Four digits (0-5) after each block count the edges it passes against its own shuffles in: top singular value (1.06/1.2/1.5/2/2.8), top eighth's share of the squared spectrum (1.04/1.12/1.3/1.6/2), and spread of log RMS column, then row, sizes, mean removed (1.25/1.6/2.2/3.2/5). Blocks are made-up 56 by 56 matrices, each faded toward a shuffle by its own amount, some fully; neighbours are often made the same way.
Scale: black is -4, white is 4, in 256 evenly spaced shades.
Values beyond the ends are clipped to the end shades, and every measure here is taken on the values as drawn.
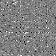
3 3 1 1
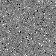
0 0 0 0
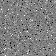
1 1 0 0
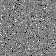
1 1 0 0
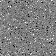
1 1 0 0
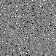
1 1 0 0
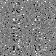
3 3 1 0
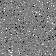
0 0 0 0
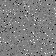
0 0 0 0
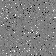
0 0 0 0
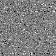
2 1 0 2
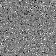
0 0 0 0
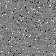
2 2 0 0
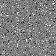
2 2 1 0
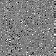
3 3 2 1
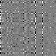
5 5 3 2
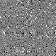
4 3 2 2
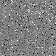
1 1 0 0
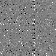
3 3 1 1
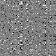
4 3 2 1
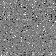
3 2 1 1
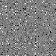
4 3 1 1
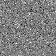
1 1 0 1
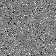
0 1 0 0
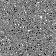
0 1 0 0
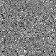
3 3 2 1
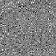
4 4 2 2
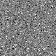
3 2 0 1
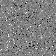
1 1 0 0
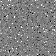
2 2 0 0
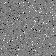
0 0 0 0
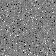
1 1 0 0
